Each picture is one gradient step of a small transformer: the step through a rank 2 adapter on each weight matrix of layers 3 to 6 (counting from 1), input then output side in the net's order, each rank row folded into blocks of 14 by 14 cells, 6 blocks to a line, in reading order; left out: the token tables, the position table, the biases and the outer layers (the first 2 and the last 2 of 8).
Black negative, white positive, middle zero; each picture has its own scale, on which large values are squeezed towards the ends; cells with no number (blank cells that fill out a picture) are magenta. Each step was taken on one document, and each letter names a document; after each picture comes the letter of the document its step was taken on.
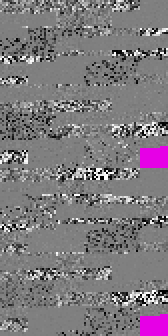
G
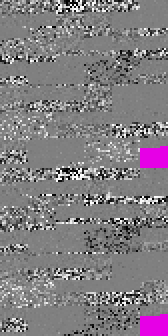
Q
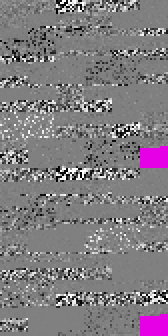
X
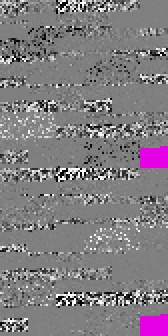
X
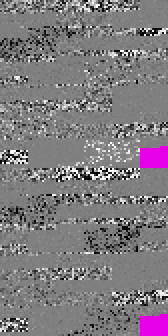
Q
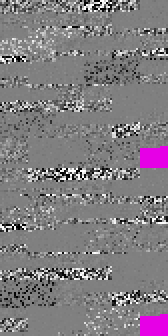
X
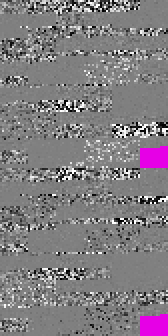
Q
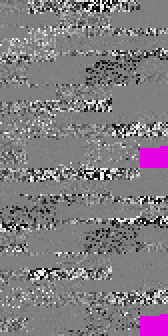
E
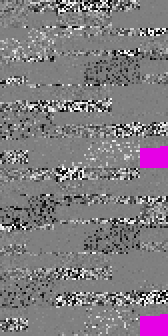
X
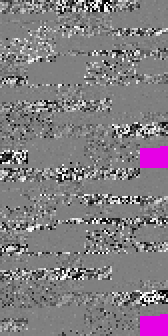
G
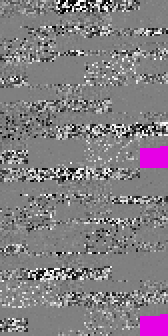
G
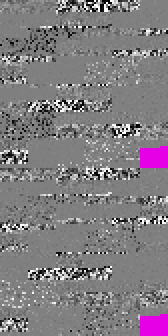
E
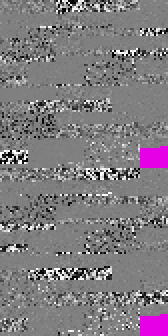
E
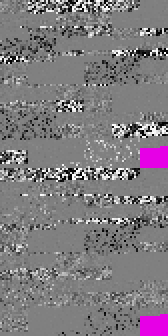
G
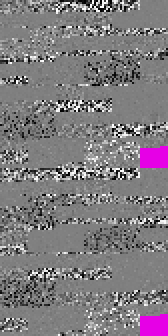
X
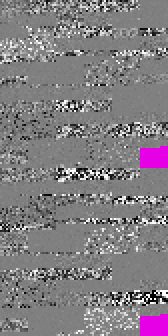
Q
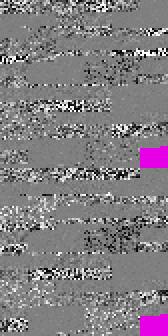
Q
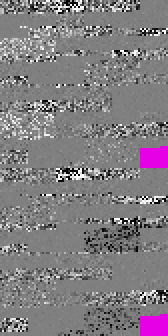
Q
